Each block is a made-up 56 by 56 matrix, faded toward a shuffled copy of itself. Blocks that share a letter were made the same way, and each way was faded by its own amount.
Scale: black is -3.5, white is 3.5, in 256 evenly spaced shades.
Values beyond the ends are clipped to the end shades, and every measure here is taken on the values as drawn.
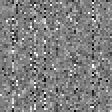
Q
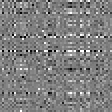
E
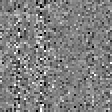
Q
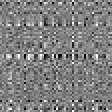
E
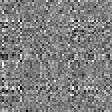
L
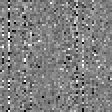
Q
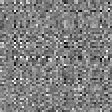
L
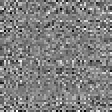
L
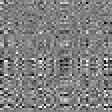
E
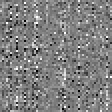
Q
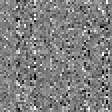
Q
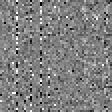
Q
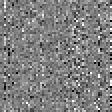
Q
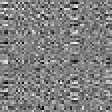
L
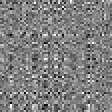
L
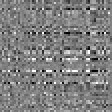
E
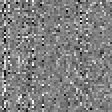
Q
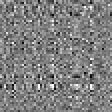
L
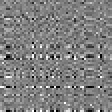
E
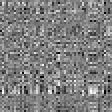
L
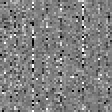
Q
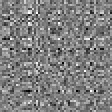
L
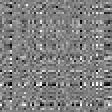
E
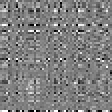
E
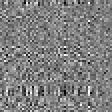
L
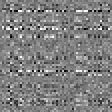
E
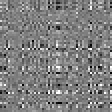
E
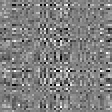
E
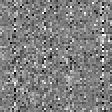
Q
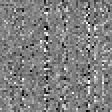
Q
